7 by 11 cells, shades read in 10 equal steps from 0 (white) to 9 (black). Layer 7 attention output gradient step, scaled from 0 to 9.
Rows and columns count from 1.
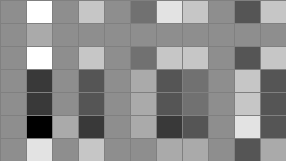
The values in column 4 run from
2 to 7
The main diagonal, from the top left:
4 3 4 6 4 3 3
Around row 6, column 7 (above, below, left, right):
6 3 3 6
